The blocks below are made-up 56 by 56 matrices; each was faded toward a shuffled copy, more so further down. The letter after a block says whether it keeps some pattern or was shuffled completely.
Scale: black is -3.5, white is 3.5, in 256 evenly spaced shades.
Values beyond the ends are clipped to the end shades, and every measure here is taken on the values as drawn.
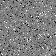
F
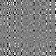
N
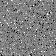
F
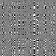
N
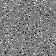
F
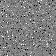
F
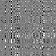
N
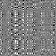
N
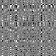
N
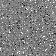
F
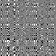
N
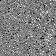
F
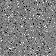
F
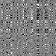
N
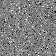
F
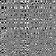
N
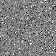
F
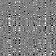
N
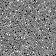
F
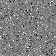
F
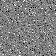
F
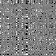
N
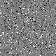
F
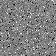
F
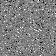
F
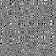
N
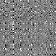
N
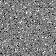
F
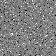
F
